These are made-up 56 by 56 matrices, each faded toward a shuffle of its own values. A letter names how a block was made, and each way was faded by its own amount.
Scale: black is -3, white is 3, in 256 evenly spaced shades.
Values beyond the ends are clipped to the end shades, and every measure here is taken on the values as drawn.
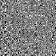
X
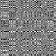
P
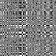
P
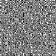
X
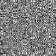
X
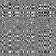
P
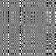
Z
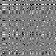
P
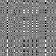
Z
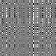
Z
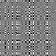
Z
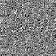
X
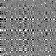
P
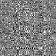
X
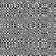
P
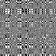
P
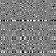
P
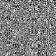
X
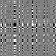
Z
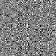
X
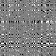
P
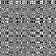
P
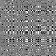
P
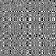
P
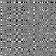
P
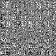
X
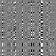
Z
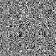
X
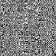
X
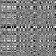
P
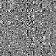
X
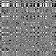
P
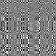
Z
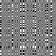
Z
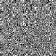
X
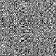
X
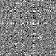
X
